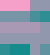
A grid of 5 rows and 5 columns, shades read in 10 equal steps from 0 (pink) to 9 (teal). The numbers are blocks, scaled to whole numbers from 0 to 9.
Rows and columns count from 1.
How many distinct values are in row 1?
2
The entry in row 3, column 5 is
4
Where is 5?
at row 2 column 1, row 2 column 2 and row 2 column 3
